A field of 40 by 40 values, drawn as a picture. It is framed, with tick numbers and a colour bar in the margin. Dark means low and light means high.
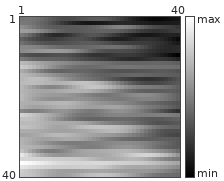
There is an overall slope up to the bottom left. The ninth with the lowest average is the top right. Streaks run across, left to right. The ninth with the highest average is the bottom left.
